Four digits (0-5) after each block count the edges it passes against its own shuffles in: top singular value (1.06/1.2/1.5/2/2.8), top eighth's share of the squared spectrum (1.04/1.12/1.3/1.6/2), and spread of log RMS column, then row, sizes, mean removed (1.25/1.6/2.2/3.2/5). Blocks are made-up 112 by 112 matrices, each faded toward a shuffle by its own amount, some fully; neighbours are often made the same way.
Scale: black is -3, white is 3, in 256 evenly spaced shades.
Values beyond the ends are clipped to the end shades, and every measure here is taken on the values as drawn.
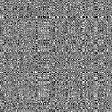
5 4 3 3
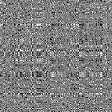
5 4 3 3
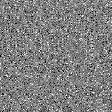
4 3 1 1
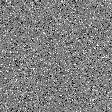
2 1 0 0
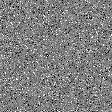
3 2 1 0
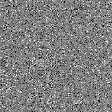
4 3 2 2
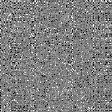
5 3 3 2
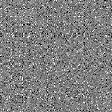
4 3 2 2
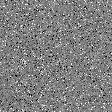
1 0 0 0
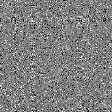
4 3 2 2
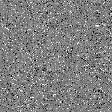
3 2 0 1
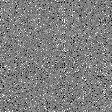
3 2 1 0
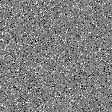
0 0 0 0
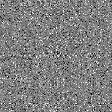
4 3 1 2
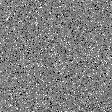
0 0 0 0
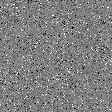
0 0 0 0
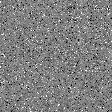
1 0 0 0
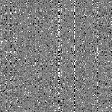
4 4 3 1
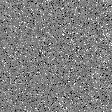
2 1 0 0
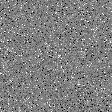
1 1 0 0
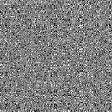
4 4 3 3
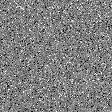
1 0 0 0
